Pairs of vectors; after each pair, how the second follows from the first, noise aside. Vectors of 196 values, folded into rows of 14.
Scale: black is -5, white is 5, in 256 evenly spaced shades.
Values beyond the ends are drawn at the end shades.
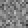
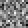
scaled up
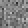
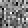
scaled up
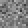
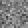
reversed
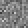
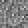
reversed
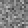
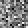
scaled up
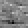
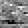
scaled up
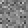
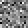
scaled up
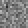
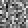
scaled up
